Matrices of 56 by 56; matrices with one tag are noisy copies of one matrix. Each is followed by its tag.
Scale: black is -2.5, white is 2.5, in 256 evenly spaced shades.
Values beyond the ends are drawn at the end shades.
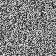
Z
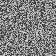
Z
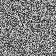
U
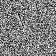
U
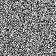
U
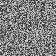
Z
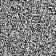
U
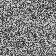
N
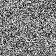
N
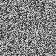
Z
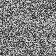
N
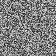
U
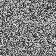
N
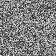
N
